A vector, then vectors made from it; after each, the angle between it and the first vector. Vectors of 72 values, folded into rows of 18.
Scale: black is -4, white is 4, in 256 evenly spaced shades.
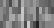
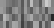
partly opposed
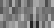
partly aligned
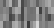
nearly opposite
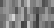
partly aligned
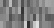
nearly opposite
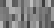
partly opposed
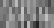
nearly parallel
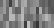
nearly parallel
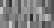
partly aligned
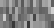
partly opposed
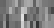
partly aligned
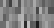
nearly parallel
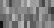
partly aligned
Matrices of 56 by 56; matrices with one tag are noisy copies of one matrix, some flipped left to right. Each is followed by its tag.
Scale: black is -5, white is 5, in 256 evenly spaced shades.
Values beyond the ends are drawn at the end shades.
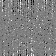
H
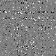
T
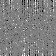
H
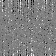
H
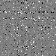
T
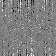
H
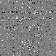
T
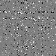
T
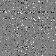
T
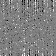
H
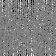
H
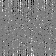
H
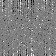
H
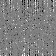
H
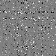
T
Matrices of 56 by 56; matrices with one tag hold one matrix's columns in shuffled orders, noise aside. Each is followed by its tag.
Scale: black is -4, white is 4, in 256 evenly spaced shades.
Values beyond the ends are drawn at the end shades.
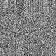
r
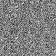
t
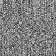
r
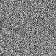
t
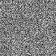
t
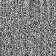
r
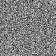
t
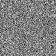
t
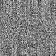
r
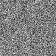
t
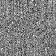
r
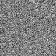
t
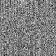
r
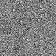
t
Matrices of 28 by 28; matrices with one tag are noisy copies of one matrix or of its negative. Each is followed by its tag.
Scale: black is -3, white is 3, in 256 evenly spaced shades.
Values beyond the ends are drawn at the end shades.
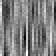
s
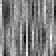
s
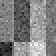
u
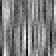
s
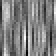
s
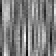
s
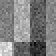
u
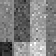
u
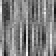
s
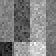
u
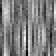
s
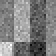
u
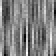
s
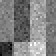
u
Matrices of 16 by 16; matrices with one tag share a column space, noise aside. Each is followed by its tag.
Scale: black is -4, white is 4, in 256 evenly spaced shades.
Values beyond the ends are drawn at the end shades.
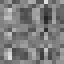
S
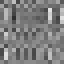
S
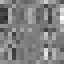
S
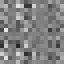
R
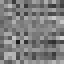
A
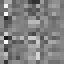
A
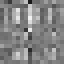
S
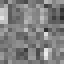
S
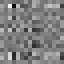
R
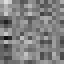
A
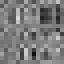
S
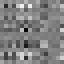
R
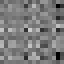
R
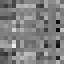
R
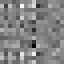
R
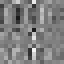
S
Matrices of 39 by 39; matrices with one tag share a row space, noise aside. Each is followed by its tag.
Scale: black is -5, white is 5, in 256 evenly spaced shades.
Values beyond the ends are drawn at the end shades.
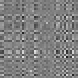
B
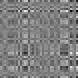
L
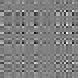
B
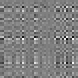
B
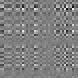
B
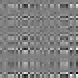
L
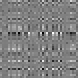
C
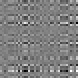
L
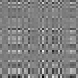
C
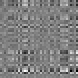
L
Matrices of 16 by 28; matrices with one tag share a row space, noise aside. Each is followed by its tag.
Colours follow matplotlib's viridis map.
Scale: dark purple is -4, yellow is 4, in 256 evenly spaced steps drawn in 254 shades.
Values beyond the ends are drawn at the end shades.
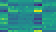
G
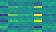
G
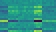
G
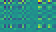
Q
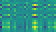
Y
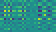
Q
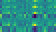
Y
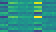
G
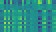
Q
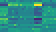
G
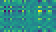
Q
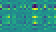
Y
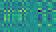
Q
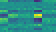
G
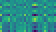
Y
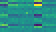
G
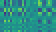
Q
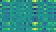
Y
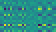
Q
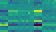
G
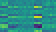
G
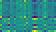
Y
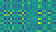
Q
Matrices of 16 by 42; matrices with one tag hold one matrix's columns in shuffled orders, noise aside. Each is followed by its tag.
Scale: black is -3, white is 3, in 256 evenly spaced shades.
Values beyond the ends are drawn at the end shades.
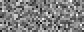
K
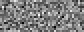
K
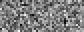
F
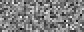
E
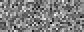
K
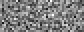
K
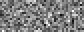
F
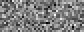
K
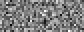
F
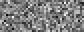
E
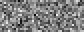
F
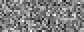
F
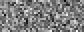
F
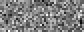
F
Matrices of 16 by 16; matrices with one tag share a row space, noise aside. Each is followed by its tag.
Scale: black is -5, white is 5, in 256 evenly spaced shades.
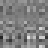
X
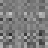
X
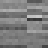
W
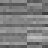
W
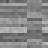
W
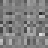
X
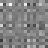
X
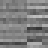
W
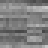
W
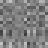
X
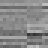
W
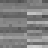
W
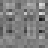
X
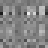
X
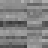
W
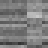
W
